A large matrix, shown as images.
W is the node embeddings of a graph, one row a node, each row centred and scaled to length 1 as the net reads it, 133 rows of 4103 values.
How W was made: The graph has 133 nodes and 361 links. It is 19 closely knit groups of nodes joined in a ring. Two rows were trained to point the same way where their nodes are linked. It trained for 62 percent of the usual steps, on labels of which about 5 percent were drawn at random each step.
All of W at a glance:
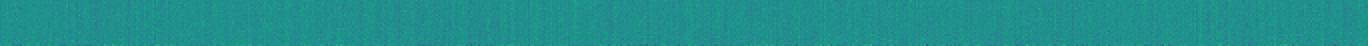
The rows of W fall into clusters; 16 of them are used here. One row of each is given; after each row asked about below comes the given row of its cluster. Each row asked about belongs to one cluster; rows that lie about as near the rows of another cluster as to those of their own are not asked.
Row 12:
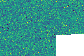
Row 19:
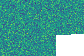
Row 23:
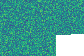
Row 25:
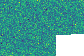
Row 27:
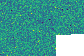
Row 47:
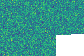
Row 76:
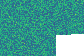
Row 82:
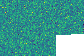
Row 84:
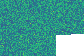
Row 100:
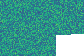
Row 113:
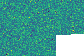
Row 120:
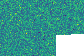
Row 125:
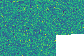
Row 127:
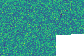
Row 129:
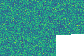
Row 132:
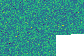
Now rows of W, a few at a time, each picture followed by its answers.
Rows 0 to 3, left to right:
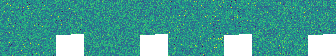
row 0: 132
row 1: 82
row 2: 12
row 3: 47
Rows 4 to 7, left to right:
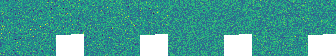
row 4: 120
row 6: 132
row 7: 23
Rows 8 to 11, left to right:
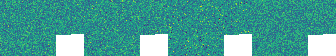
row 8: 82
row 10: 47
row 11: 127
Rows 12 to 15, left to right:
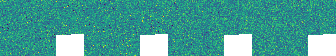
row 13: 12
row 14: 120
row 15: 76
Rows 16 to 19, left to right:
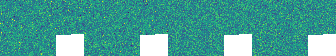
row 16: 129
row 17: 82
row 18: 120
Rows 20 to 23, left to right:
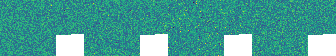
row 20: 76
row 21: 25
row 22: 113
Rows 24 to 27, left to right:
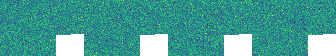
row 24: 129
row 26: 25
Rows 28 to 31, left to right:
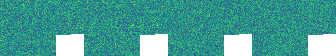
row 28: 125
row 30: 82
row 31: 84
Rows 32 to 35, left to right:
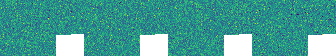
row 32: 82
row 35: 12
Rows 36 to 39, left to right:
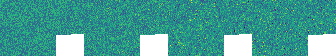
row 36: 113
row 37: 129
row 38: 129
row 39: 19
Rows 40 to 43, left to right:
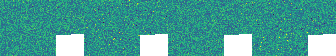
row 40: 84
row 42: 129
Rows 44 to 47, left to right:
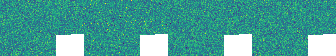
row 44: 113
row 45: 82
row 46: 82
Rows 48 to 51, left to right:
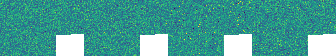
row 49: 100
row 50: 23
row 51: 125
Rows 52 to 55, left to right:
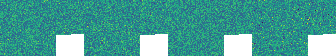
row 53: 84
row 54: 132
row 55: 82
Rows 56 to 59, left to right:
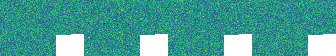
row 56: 27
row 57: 25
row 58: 127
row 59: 127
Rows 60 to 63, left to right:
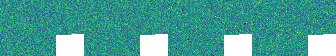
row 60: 76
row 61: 76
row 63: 127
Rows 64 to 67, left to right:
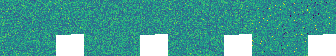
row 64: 127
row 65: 23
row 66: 25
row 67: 23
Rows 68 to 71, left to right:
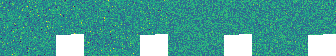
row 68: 113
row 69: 25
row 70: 84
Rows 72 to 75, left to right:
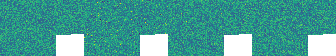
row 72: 27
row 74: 25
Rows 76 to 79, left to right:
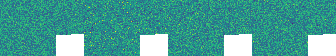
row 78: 12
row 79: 27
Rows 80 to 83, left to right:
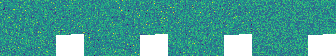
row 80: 125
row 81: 25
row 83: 12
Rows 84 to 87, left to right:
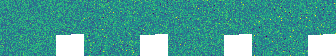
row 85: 19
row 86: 84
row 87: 113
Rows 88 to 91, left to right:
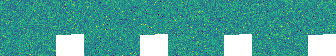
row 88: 47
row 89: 27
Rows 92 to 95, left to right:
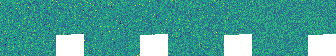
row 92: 127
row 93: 132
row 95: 100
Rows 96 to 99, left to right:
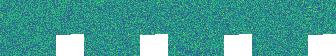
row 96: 113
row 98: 12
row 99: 120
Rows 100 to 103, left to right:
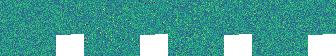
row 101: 120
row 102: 47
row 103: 132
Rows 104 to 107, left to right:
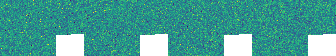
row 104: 132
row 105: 125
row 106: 25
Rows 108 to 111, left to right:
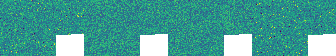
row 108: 127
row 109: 127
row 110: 100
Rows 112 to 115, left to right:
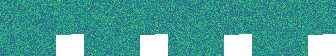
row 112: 27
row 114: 129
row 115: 23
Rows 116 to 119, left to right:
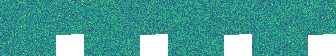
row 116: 132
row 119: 113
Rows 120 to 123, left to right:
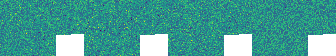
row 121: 125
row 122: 19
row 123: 100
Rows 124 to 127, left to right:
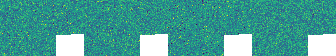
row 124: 132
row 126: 113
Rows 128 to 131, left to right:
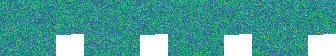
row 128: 27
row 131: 12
